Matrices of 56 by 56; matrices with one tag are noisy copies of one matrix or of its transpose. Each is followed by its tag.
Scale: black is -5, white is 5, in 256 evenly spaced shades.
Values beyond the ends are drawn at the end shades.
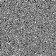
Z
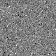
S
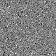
S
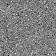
S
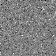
Z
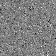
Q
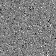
Q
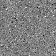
S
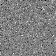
Z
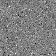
S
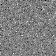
Z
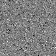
Q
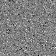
Q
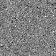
S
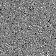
Q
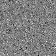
Q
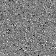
Q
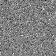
Z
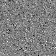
Q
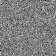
Z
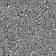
S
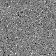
S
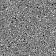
S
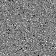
Q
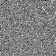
Z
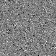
Q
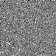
Z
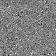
S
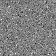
S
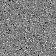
Q
